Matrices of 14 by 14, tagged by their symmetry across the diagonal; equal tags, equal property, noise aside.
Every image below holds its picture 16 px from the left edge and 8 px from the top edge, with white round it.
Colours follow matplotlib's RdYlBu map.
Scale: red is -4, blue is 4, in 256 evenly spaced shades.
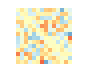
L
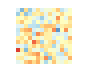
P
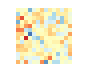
P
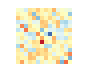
L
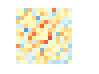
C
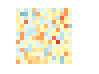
P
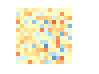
P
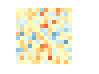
L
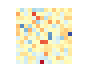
L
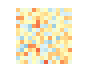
P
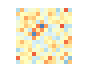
C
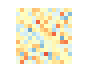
L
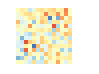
L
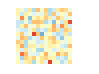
P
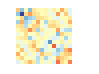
C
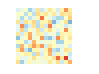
P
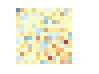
C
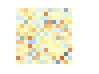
L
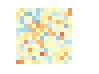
C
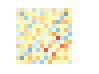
C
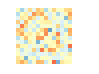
C
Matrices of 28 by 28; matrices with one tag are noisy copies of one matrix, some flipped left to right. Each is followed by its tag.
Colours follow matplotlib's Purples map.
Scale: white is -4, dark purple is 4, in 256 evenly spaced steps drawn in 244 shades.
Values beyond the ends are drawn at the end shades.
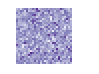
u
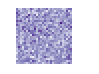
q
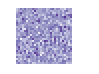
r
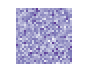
u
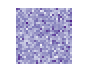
q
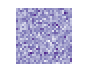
u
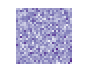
u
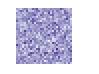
u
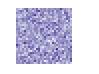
u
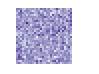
q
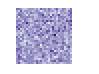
q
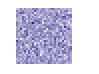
r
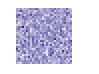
r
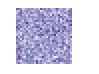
q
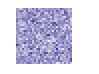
u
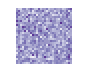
q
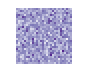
r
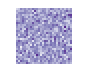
r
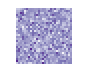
u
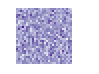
r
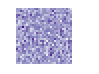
r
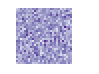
r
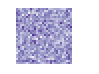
q
